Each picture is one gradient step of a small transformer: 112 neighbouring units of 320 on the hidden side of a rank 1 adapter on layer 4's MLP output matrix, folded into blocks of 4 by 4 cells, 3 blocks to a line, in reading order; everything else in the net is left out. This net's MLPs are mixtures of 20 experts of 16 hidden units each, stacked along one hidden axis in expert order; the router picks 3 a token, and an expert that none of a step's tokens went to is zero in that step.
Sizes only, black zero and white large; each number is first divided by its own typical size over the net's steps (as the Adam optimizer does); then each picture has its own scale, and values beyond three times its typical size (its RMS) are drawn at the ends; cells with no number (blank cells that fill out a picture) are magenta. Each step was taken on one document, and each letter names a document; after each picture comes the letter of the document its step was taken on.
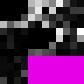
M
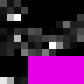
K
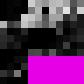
M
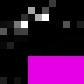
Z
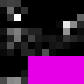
K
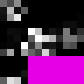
K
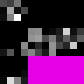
K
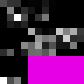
K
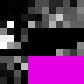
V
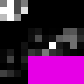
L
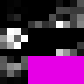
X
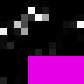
Z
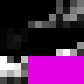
X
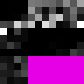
M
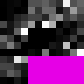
M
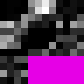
V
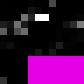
Z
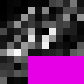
V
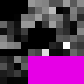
M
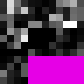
V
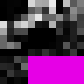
M
